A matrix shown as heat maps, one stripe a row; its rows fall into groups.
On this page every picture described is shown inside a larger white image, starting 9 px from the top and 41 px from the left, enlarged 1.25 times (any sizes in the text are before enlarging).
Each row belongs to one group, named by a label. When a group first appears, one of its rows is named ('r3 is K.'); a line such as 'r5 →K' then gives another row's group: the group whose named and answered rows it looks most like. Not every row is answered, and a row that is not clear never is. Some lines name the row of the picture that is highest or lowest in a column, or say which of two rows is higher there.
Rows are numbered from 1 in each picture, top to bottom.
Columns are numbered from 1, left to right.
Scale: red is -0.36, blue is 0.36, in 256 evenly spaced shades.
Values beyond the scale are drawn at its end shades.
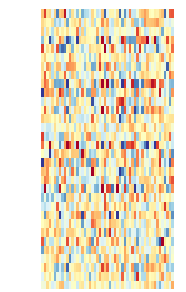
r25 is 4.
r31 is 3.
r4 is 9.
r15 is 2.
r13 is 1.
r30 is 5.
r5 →4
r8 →1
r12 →5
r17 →9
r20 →1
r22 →3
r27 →2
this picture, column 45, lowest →9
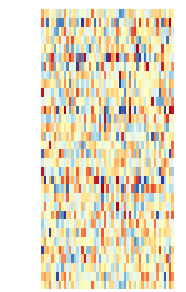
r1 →1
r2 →2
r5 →3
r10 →2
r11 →4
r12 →1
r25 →3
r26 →9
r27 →5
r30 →2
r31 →1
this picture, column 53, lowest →12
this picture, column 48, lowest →28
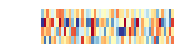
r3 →1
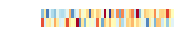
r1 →3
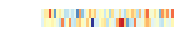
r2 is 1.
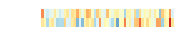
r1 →2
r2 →2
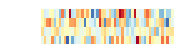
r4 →3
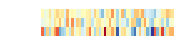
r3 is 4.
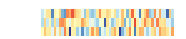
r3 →1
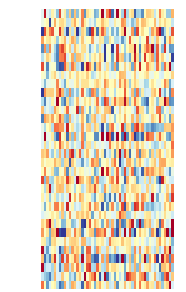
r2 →9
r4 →1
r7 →2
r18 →1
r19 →5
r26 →4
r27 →9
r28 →2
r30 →2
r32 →2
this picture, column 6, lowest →29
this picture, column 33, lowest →29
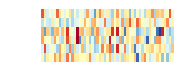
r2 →3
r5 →5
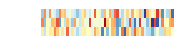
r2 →4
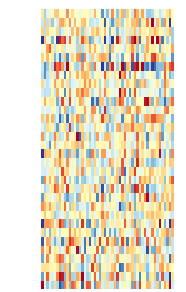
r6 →5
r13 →5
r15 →9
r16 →9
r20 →1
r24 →5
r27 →3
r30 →1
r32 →2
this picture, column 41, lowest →7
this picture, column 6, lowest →7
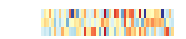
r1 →4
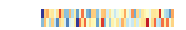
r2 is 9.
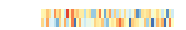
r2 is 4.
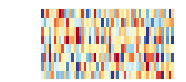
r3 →9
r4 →9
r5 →9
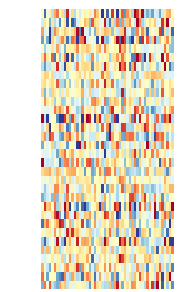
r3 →9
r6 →3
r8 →5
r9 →4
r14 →9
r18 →2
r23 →1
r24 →4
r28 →4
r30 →9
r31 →2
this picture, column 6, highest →6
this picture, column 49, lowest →6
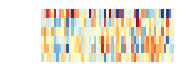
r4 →5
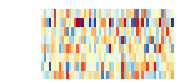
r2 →9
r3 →3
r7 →9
